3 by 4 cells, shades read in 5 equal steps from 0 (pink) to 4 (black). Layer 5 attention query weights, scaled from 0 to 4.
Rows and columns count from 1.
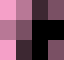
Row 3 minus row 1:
0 2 1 0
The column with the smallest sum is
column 1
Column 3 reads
3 4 4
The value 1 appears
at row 1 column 2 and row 2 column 1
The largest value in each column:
1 3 4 4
